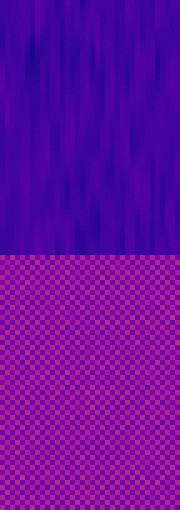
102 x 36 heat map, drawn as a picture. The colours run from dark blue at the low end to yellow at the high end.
It is made of 2 by 1 panels. Panel 1,1: very low, streaked downward, faint in contrast. Panel 2,1: low, checkered.
